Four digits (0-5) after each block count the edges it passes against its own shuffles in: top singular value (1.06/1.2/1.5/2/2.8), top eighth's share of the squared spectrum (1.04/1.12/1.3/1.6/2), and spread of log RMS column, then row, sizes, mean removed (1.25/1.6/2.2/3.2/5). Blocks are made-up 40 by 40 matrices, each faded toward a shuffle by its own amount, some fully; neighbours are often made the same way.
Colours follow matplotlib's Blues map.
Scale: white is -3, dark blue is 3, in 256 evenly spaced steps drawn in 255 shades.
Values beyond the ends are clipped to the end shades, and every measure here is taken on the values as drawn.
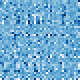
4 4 2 2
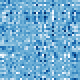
4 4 2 2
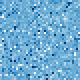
0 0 0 0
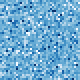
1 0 0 0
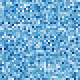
0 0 0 2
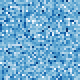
0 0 0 1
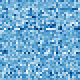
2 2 0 3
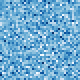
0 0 0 0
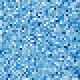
0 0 0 0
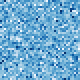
0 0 0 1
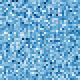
0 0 0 0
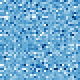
2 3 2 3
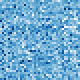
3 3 1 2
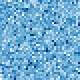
0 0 0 0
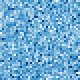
1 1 0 0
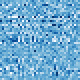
3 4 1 3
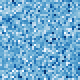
0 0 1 0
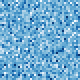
2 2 0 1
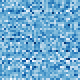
4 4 2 3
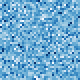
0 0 0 0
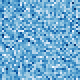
3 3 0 0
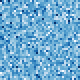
1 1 0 0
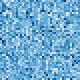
3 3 1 1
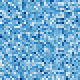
3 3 1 1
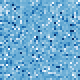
1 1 0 0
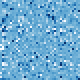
3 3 2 0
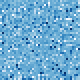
2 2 0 0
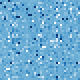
2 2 1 0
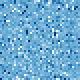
1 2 0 0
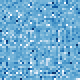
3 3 1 1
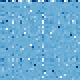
3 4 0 2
